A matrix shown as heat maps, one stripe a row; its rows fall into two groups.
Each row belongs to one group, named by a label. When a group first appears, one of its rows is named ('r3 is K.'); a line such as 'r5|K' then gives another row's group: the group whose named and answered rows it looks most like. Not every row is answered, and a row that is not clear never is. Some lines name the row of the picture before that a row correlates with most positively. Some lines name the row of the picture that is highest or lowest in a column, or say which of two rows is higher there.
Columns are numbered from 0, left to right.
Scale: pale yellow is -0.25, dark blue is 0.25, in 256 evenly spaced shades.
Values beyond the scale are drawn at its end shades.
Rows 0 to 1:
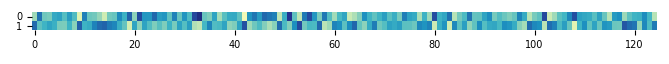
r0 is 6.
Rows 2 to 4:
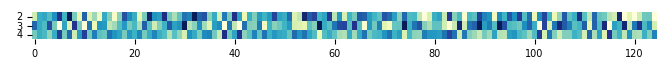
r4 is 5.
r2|6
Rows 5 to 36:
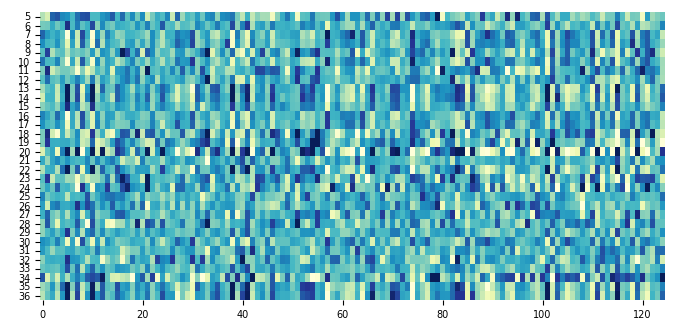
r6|5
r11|6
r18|6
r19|6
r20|5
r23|6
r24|6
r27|6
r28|6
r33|5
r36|5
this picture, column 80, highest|11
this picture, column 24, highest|20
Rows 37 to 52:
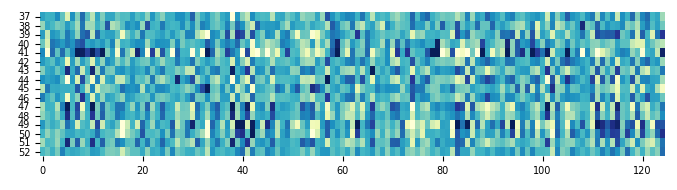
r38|6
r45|6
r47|5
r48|5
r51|5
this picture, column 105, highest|41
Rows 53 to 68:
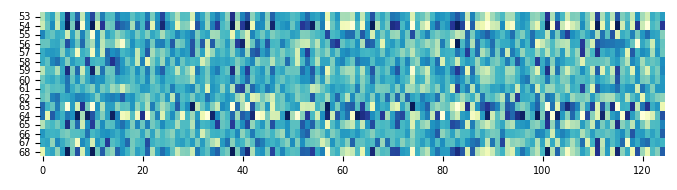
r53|5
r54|5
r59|5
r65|5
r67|6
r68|5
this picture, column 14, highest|64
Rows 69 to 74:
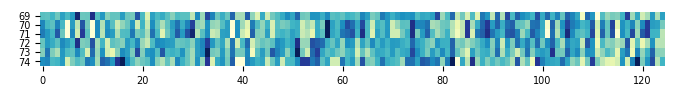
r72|6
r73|6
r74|6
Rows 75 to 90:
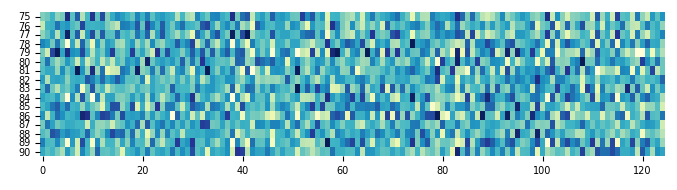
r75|5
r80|6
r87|6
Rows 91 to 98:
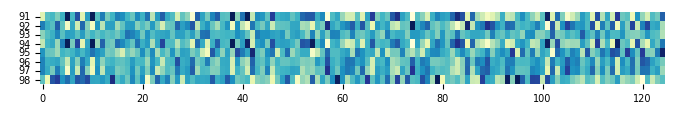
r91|5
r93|6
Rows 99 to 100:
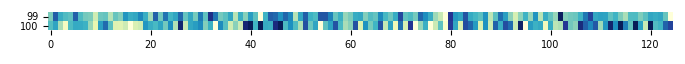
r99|6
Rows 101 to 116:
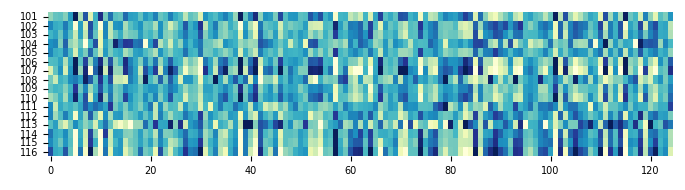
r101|5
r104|6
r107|5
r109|5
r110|5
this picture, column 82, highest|107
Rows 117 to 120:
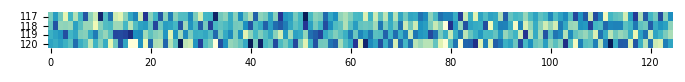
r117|6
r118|6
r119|6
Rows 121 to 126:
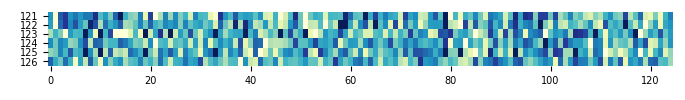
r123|6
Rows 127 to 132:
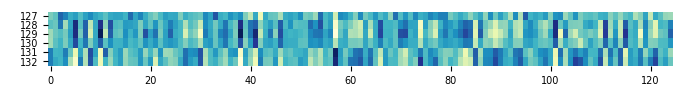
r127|6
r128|5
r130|5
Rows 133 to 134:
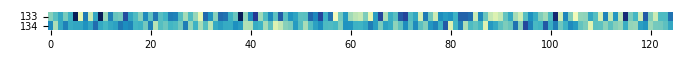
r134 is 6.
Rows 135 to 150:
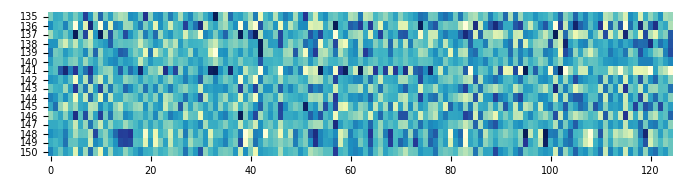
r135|6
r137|5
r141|6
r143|5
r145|6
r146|5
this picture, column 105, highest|136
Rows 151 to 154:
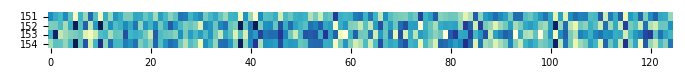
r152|5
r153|6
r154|5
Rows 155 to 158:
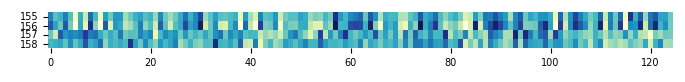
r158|6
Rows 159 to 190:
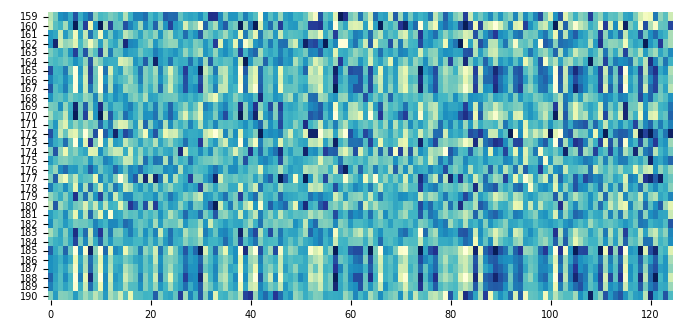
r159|6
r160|5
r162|6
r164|6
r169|5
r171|6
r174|6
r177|6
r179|5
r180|6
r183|5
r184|5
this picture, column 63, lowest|177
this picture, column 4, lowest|172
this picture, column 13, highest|172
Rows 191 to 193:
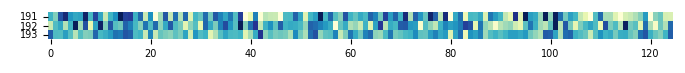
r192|5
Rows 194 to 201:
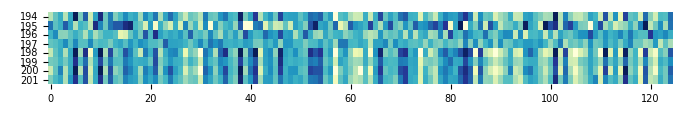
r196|6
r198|5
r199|5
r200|5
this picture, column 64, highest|195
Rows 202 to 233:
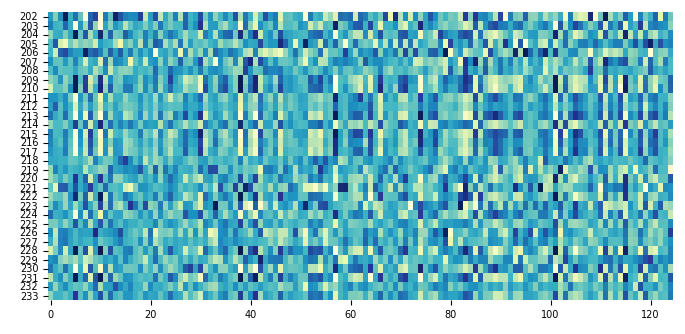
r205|6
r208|6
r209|5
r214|5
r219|6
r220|5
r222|5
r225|5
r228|5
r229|6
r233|5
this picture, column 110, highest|230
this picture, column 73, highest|206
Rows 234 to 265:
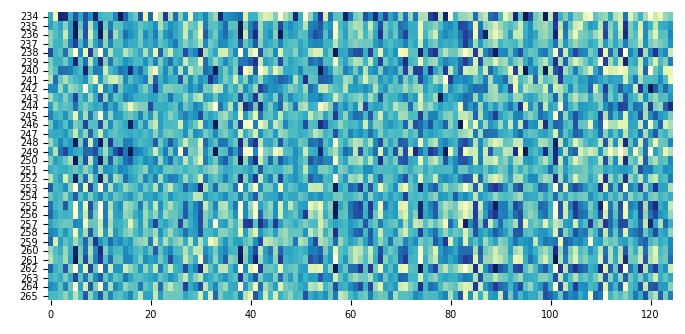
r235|5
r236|5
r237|5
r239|5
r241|6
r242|6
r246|6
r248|5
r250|5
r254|5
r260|5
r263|5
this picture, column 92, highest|242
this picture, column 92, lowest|240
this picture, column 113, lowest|240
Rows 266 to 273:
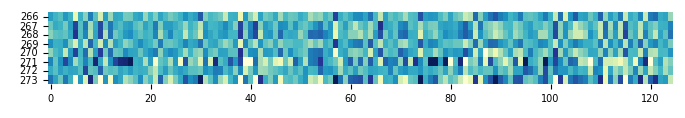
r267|5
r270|5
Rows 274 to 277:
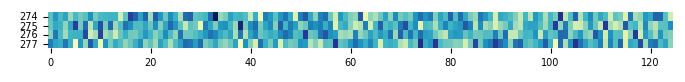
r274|6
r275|5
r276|6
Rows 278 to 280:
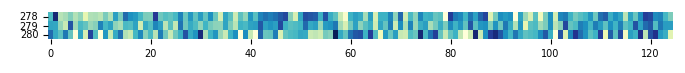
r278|6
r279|6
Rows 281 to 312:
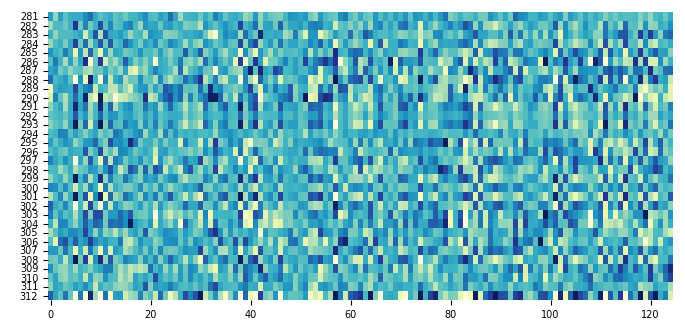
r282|5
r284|5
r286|6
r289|6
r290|6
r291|5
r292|5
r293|5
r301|5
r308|5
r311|6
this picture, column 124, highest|309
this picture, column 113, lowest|303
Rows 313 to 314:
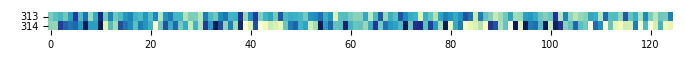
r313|5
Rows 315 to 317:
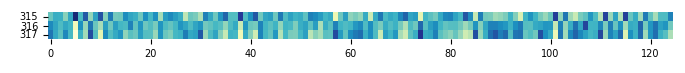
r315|5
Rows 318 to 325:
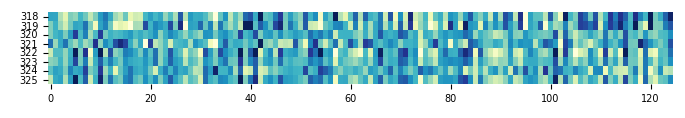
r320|5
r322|5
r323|5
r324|6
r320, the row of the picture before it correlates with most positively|315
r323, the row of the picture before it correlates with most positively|315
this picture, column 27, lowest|319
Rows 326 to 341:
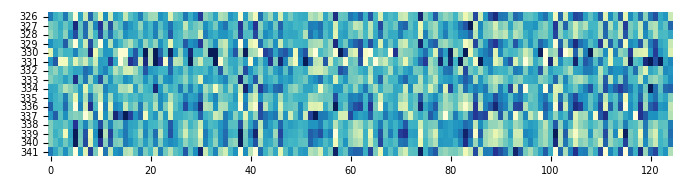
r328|5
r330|6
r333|5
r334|6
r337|6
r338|5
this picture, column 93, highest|341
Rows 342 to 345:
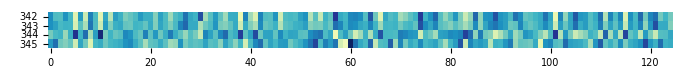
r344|5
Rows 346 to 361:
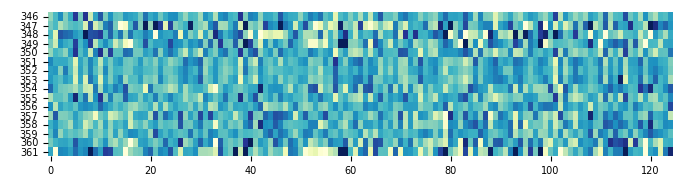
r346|5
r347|6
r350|5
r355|5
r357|6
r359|6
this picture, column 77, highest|348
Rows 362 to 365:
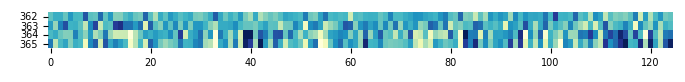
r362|6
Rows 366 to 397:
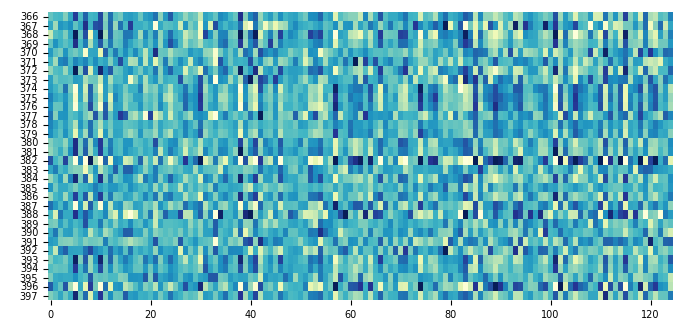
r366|5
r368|5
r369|5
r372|5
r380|5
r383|6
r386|5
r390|6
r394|5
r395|6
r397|5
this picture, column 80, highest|391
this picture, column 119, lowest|388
